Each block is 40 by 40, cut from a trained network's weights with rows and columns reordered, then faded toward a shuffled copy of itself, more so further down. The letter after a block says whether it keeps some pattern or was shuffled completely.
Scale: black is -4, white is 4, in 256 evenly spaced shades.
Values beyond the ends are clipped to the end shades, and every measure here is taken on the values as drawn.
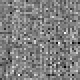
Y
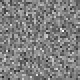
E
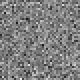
E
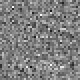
Y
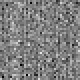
Y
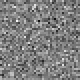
Y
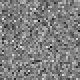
E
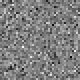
E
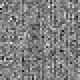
Y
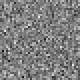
E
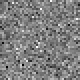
E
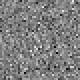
E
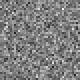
Y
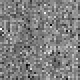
Y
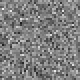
E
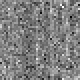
Y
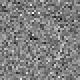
Y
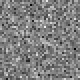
E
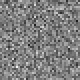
Y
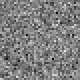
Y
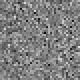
E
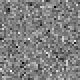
E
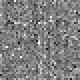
Y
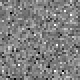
E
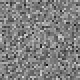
E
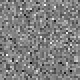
E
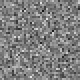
E
